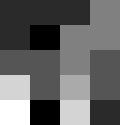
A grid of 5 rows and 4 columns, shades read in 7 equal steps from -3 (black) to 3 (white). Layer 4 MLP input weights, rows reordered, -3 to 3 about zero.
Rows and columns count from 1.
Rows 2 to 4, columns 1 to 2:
-2 -3 | -1 -1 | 2 -1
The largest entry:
3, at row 5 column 1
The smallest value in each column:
-2 -3 -2 -2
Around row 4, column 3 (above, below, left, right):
0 2 -1 -1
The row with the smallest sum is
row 1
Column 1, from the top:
-2 -2 -1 2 3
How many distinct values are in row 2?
3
